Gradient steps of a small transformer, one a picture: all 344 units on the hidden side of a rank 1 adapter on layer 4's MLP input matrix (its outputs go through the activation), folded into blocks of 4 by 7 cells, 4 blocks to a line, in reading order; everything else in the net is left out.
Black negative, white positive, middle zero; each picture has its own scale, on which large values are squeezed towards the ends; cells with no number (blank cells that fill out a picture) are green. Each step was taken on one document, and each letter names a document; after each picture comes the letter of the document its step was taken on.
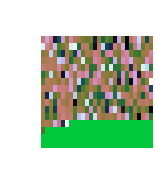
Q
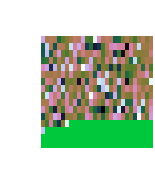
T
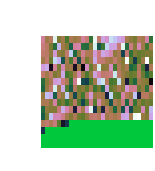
T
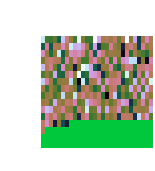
Q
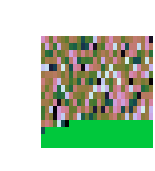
T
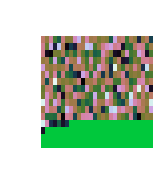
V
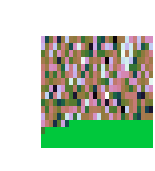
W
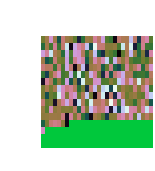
W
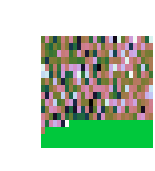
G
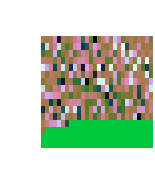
T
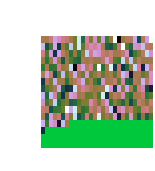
G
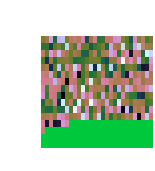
G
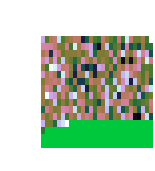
Q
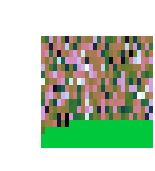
W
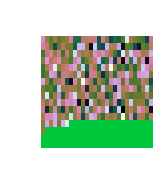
W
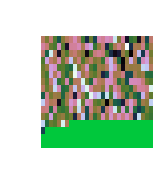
V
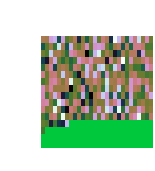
V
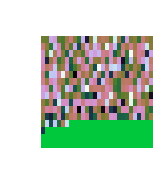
V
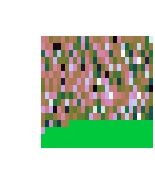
T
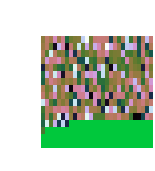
V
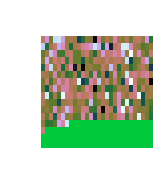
T
